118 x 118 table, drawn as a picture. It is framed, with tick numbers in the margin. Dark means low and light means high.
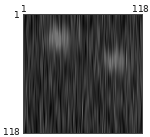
Streaks run downward. Overall the values sit about 20% of the way up the scale. The halves do not mirror each other. There are two bumps.
